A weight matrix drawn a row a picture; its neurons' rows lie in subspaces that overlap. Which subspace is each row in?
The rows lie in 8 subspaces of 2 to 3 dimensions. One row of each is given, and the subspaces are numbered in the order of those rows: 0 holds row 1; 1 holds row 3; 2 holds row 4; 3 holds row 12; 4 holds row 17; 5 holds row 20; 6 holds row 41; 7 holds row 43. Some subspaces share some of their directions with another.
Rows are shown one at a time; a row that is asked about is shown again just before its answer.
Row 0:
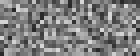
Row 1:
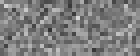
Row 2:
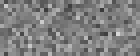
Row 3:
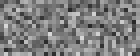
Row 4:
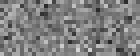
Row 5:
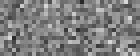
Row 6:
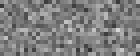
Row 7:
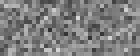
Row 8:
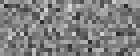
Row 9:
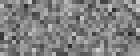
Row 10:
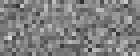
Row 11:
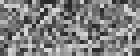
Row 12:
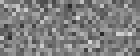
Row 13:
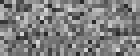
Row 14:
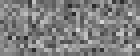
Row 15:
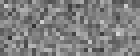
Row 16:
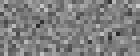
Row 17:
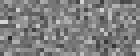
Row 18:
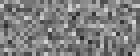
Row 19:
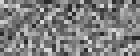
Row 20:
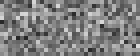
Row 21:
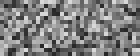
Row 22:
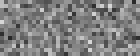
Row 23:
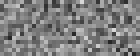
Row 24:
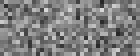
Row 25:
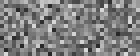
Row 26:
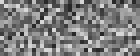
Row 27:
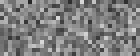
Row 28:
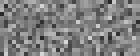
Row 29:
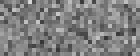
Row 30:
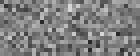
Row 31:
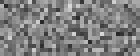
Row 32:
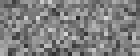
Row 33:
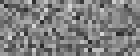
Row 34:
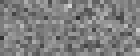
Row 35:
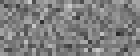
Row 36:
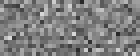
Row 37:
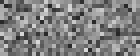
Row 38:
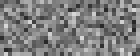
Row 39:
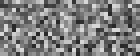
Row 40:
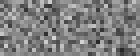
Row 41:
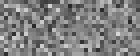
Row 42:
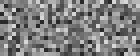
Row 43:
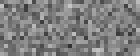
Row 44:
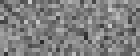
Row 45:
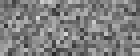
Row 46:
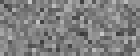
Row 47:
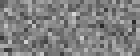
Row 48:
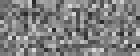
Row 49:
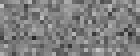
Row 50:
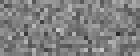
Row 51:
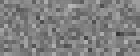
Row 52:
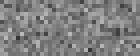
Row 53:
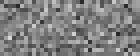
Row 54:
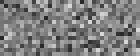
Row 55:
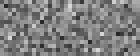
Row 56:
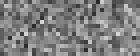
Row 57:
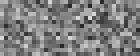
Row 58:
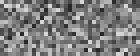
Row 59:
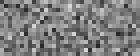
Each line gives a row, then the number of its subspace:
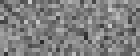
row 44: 6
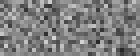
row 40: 2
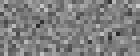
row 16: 4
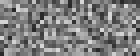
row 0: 4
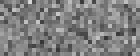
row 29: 6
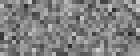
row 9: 7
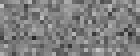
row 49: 7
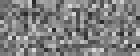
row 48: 5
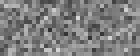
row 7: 0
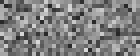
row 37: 5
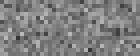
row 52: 5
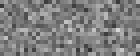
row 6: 2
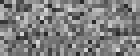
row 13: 5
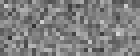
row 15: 3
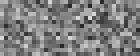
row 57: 3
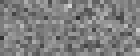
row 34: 3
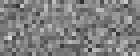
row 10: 2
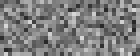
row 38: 1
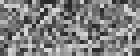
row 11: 0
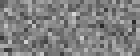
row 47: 1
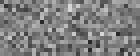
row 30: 1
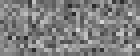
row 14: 5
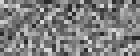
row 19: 7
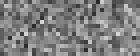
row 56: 3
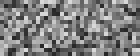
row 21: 0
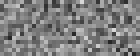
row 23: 2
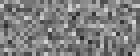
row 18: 1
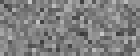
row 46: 6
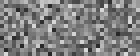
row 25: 6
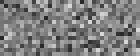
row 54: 3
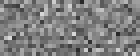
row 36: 2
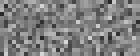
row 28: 4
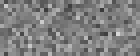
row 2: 4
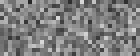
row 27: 6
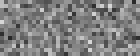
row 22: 7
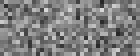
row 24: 4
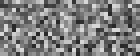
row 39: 2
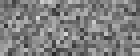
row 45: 0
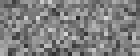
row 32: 0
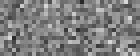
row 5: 2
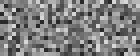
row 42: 4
